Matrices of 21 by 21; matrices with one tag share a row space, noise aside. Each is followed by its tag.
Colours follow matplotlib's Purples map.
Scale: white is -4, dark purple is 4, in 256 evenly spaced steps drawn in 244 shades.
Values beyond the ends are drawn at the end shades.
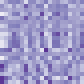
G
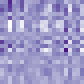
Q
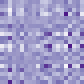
Q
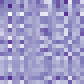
Q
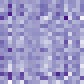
Q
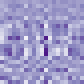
G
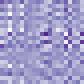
Q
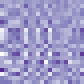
G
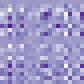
Q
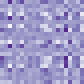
Q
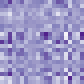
Q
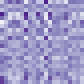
G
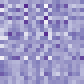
G
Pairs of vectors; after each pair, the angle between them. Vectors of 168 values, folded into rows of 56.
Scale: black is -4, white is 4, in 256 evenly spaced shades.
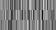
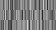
nearly parallel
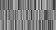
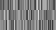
nearly parallel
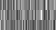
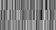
nearly opposite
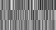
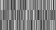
partly opposed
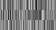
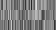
nearly opposite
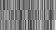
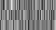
partly aligned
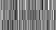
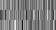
partly opposed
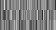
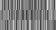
partly opposed
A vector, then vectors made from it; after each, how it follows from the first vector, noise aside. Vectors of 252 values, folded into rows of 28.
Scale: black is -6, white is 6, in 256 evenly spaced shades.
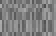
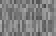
copied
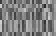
scaled up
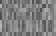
copied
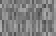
copied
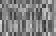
scaled up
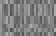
reversed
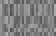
reversed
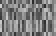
scaled up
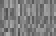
wrapped around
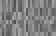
wrapped around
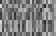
scaled up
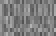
reversed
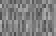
copied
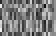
scaled up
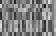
scaled up
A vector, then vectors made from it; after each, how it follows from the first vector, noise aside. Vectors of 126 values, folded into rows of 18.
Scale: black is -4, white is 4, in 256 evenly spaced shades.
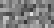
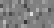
partly zeroed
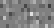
partly zeroed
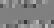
partly zeroed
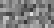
copied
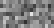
copied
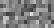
copied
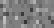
partly zeroed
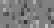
partly zeroed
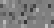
partly zeroed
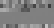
partly zeroed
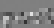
partly zeroed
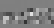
partly zeroed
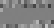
partly zeroed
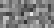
copied
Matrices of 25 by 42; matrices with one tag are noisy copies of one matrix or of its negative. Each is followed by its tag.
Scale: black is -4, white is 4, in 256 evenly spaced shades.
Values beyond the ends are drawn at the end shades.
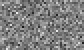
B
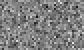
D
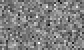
D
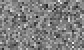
D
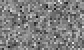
D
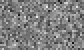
D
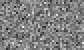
B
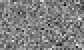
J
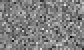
J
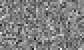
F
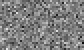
B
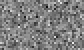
D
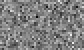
D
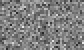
B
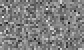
F
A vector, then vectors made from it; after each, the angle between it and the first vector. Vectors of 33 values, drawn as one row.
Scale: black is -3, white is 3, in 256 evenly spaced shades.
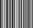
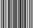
partly opposed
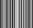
nearly parallel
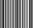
partly opposed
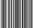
nearly opposite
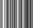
partly aligned
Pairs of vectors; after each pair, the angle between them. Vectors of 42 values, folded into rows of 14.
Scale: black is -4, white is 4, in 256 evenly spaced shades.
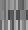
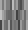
partly aligned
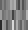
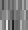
partly opposed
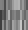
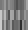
nearly opposite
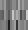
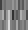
nearly opposite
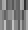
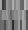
nearly opposite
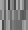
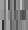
nearly parallel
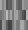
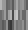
partly aligned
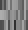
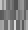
nearly opposite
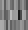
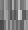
nearly opposite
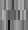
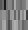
partly aligned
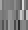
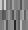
partly aligned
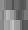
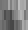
nearly opposite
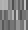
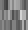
partly opposed
